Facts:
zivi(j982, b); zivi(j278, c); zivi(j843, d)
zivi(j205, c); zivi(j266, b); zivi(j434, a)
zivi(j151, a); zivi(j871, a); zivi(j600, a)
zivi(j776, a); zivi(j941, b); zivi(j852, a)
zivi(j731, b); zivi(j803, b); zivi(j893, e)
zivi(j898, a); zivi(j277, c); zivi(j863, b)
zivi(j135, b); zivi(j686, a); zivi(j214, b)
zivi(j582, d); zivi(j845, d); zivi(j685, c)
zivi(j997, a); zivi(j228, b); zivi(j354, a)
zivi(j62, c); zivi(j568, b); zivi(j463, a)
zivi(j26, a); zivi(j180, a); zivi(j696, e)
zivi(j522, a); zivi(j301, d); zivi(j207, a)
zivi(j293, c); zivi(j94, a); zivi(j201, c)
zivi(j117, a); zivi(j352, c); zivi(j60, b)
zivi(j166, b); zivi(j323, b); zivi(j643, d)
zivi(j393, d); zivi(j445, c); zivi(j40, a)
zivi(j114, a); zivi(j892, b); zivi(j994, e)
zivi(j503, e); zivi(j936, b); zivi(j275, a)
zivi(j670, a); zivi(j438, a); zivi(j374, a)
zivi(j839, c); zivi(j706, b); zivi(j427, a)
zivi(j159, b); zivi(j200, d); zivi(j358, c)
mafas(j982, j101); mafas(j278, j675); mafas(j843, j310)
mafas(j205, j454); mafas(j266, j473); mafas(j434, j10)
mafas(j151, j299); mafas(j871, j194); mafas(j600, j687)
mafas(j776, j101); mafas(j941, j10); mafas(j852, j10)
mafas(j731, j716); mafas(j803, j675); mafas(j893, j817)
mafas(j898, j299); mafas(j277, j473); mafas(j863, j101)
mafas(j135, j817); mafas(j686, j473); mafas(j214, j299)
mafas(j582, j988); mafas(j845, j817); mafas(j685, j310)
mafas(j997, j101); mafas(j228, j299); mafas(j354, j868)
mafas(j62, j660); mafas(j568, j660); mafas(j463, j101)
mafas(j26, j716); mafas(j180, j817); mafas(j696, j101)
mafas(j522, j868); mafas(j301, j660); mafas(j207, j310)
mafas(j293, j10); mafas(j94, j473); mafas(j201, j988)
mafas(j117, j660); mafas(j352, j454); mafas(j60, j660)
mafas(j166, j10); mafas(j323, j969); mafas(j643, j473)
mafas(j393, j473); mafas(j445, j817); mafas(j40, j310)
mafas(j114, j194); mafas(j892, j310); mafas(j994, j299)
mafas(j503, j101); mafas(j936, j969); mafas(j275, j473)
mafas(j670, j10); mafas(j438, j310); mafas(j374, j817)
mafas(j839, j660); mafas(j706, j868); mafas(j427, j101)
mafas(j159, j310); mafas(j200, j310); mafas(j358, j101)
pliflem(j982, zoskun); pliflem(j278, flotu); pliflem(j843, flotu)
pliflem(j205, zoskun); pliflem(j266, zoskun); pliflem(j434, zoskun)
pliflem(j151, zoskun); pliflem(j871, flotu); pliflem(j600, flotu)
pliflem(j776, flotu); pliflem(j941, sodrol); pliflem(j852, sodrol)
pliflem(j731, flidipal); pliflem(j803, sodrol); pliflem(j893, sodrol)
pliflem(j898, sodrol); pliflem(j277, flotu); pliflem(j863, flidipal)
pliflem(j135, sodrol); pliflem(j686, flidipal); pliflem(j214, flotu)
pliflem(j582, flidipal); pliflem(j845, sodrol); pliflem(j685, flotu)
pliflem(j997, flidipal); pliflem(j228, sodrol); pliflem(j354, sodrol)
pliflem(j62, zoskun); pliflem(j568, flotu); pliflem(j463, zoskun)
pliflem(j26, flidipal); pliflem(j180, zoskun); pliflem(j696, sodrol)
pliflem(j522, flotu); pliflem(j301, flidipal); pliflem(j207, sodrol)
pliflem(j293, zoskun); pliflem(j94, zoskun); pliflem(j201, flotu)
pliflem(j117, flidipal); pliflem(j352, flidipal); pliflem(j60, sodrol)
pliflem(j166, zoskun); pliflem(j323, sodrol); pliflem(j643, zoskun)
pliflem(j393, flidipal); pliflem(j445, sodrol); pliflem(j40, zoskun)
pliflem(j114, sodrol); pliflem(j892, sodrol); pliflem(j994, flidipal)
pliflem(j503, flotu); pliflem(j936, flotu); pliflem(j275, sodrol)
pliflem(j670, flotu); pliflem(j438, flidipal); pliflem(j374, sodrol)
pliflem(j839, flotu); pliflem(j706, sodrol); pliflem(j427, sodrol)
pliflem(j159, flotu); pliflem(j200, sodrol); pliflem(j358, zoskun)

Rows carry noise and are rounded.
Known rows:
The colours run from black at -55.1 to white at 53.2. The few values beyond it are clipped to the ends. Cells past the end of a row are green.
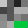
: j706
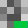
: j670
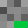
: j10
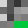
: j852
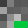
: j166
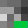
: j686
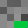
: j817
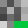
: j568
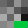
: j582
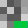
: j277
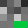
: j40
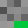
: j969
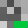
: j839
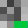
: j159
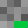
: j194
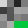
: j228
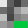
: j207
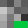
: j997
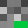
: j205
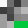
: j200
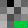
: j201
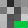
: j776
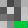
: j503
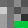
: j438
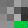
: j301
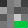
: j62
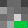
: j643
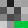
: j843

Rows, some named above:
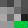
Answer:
j393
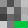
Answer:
j568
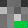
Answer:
j358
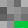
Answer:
j660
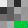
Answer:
j60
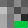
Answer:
j438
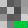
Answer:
j277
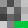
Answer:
j568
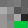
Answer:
j352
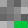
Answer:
j310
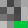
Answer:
j159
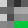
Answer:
j427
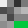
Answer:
j445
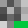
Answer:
j568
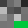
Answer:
j40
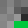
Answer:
j731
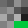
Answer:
j582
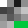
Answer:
j892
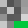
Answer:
j277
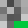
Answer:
j522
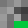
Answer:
j117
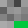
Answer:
j473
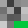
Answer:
j685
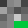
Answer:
j62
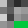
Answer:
j275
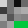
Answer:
j696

